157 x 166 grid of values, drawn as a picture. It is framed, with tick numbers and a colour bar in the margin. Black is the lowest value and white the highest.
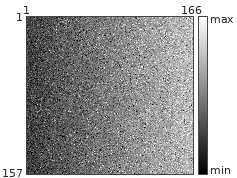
The texture is fine-grained noise. On average the colour sits 50% of the way up the scale. The values follow a bell shape. The field climbs toward the right. No single row or column stands out from its neighbours. There are no regular stripes.
